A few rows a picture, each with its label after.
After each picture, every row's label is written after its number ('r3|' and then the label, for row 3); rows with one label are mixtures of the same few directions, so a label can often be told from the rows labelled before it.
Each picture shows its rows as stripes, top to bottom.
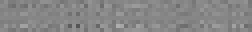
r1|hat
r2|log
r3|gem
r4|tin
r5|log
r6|gem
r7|tin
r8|log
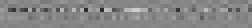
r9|hat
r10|hat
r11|log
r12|gem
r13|gem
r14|hat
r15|hat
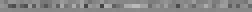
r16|hat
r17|log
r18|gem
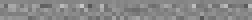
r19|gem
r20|hat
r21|log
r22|gem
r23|gem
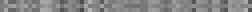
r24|hat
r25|log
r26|hat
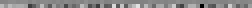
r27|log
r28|gem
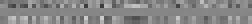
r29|gem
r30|log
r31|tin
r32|log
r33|log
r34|log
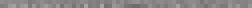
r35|gem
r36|log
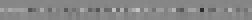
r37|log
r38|gem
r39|gem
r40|tin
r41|tin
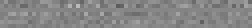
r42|hat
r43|tin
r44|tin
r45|log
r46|hat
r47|gem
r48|log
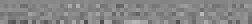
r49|log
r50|tin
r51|gem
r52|gem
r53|hat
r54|log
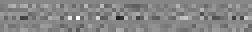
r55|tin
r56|log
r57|gem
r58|gem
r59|tin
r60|log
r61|hat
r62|tin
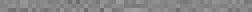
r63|tin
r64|log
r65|log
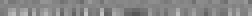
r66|hat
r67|tin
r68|log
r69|log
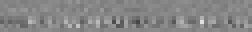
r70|tin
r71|hat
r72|log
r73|hat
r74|gem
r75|gem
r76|tin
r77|hat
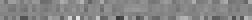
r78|hat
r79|log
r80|log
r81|gem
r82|tin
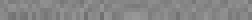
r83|hat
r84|log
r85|hat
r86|log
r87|log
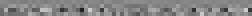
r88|log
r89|log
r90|hat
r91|gem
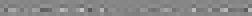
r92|hat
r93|hat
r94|hat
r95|log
